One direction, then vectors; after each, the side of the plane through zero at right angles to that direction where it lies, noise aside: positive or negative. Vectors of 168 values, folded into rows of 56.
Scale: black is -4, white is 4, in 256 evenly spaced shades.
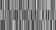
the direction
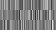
positive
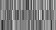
positive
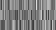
positive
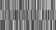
positive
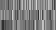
positive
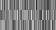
negative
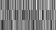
positive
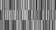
negative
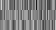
negative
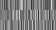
negative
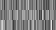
negative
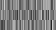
positive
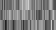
negative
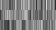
negative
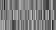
negative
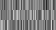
negative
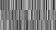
positive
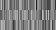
negative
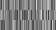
positive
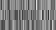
positive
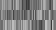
positive
